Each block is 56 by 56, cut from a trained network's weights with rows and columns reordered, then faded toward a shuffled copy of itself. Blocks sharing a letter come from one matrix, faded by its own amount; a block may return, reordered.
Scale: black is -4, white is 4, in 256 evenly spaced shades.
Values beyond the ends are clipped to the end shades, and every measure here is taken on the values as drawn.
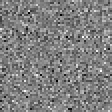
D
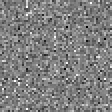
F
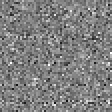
D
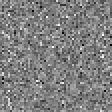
F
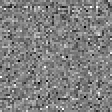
F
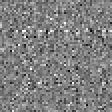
F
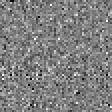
F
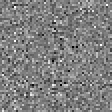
F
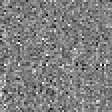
F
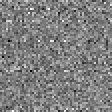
D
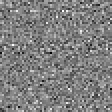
D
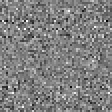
D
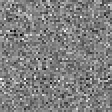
D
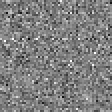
F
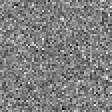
F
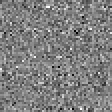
D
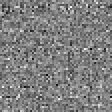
D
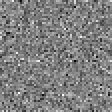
D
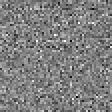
D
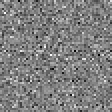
D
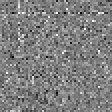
F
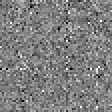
F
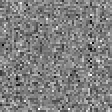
F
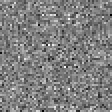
D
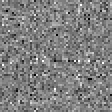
F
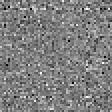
F
